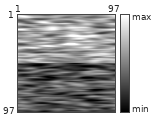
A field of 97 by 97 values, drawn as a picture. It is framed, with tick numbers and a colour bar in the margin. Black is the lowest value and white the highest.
Overall the values sit about 50% of the way up the scale. A horizontal seam about 50% of the way down splits the table, and the top part is higher. The grain runs across in streaks.
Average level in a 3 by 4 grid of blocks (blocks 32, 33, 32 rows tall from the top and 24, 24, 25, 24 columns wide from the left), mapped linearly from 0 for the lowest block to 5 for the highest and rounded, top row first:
4 4 5 4
2 1 1 2
0 0 0 0
